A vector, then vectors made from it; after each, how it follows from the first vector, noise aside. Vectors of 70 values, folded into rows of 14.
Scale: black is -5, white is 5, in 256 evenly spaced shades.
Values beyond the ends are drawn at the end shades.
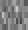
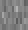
shrunk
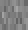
shrunk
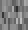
negated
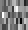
scaled up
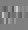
partly zeroed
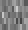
copied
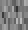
negated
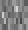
copied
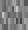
copied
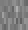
shrunk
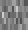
copied
